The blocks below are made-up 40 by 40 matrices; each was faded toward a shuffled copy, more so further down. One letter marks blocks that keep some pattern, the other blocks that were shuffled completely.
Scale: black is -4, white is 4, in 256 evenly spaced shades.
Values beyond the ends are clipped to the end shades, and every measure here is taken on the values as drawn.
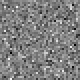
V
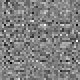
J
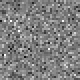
V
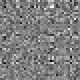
J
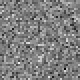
V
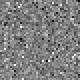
V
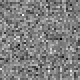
V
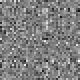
J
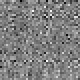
J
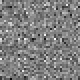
J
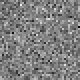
V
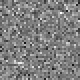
V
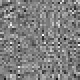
J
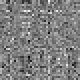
J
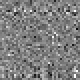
J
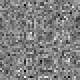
J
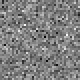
V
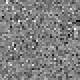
V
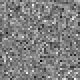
V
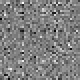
J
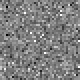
V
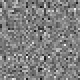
J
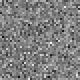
V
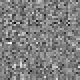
J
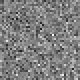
V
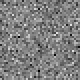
V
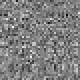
J
